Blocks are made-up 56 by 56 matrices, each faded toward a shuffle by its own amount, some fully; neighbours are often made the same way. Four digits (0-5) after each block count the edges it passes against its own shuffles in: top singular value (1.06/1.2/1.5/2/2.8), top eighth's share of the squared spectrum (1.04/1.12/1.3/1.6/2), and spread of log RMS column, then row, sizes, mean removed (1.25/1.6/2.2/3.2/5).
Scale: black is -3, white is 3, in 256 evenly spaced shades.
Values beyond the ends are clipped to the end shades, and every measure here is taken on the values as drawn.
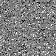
2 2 1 0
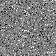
0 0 0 0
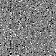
2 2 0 0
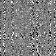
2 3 4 2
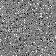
0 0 0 0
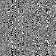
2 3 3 2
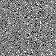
1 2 2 0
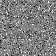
0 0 0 0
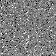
1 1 1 0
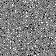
0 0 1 0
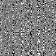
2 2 3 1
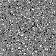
0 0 0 0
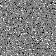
0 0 0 1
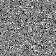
0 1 1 1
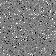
2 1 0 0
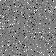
1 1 0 0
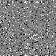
3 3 1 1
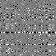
4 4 2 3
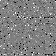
3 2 0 1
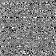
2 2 0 3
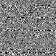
1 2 0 3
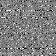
2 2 0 3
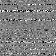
2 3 0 4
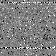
2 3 0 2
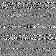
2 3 0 4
